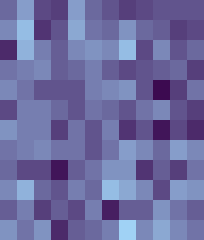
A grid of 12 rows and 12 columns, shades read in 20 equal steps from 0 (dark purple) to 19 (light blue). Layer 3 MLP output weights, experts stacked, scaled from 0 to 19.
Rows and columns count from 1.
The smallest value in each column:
3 6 4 1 6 7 2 4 4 0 5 3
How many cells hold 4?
3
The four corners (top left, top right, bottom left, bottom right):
9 7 13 10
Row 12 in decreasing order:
19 15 13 13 12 12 11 10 10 9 8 3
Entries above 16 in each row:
0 1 1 0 0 0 0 0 0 1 0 1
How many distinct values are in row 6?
7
